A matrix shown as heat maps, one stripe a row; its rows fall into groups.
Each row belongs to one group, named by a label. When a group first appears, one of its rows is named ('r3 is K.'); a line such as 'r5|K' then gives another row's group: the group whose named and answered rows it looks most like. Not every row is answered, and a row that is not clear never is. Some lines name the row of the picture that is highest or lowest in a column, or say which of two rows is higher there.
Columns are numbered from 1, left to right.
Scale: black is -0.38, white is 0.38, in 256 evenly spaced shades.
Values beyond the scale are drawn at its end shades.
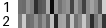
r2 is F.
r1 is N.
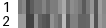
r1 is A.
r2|A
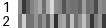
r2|F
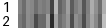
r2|N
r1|N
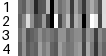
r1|N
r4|A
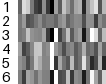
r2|A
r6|N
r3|N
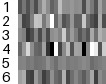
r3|A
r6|A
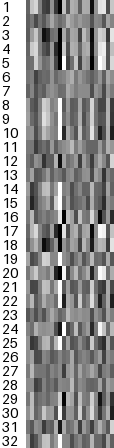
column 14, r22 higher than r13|Yes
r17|N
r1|N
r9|F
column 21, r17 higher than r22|No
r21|F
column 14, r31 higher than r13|No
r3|N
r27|F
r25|F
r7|A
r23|A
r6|A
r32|F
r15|F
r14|F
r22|F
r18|N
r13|A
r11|A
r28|A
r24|N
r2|A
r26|A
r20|N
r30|F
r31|N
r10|F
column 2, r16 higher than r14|Yes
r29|F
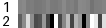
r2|N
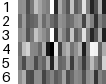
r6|A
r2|A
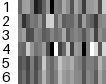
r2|F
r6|A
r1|N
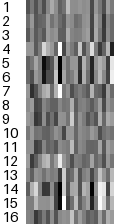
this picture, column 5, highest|4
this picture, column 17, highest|4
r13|N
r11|A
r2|A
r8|A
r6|N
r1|A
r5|N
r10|F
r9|A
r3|A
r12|F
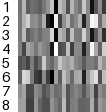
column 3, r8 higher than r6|No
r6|N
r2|N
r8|A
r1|F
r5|A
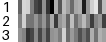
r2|F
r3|A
